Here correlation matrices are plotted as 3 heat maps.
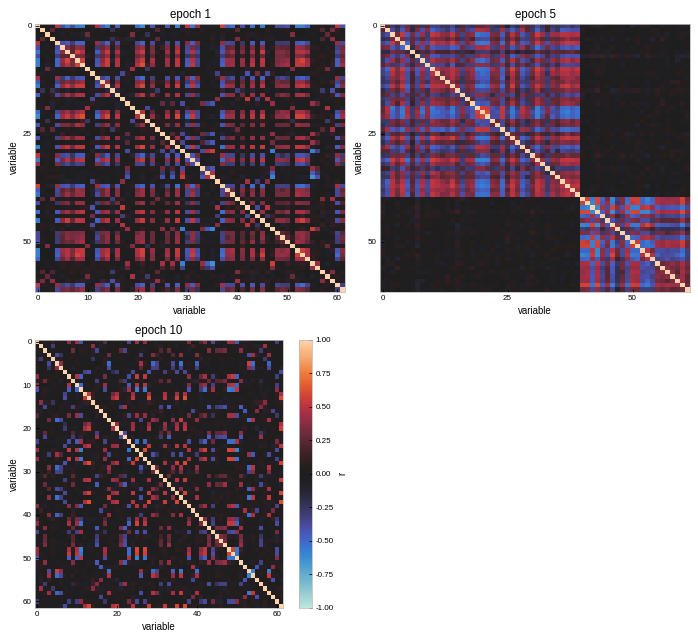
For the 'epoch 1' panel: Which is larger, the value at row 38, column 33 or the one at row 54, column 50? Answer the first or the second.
the second
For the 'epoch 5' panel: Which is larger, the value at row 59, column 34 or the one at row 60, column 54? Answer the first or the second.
the first
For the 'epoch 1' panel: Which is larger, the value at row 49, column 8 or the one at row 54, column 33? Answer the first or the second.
the first
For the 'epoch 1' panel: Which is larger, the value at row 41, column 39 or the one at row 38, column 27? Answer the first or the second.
the first
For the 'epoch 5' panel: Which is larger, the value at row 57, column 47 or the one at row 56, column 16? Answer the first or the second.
the second
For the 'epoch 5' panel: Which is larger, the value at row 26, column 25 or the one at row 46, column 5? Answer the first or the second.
the first
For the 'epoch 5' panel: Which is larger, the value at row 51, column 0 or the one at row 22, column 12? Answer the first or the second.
the second
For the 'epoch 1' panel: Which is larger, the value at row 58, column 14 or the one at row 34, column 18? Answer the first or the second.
the first
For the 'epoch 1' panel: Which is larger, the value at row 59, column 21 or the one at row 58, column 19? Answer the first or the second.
the second
